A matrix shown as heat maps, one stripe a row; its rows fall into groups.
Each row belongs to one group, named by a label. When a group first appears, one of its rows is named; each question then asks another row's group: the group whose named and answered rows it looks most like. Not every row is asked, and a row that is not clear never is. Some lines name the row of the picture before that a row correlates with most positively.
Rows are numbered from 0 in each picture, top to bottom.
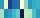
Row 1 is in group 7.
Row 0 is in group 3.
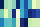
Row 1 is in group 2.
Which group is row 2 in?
7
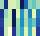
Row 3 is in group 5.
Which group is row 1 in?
5
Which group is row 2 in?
5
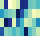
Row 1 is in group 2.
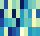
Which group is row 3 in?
3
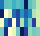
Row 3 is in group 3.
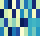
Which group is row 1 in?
5
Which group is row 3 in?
3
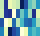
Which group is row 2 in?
2
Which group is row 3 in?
3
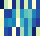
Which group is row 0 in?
5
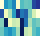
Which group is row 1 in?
2
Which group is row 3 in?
7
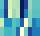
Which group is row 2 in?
7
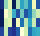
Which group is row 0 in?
5
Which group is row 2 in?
5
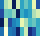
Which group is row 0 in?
5
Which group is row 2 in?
3
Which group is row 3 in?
3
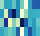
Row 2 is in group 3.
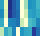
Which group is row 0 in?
3
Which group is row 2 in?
3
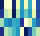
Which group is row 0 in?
5
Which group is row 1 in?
5
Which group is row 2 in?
7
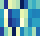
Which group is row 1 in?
3
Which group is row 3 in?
5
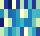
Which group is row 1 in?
3
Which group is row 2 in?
2
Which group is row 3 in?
7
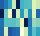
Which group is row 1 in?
5
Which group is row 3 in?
3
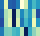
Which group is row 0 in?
3
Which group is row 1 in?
5
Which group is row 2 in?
5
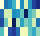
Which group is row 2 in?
5
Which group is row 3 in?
3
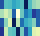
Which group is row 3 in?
2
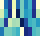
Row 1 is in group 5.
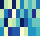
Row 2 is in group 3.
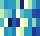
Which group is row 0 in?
7
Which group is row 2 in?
3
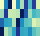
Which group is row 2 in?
2
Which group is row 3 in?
2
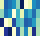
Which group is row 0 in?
7
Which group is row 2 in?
2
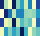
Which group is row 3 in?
7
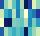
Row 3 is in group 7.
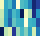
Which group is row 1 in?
7
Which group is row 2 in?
7
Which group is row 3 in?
5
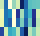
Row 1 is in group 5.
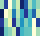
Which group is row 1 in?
2
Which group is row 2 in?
5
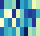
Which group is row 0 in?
2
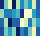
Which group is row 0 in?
5
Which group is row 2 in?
3
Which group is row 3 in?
2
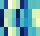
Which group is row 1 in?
2
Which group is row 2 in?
2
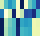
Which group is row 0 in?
7
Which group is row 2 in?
2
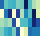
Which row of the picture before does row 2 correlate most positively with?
1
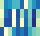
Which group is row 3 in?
2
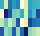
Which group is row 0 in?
3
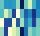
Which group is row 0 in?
7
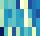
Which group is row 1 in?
7
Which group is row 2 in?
7
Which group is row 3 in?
5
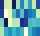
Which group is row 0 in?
5
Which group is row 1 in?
2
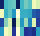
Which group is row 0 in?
2
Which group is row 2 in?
5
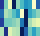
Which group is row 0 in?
5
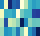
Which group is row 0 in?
3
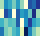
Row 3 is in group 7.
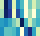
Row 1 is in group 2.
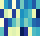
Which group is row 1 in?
5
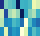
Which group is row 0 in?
2
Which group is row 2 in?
7
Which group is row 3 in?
3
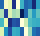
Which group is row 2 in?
3
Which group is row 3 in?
7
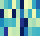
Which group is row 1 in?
5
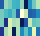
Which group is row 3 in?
5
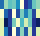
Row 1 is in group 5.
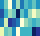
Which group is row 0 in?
5
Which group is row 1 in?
2
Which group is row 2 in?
3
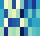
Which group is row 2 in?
3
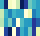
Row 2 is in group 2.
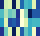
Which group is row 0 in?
5
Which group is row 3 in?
5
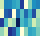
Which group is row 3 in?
3
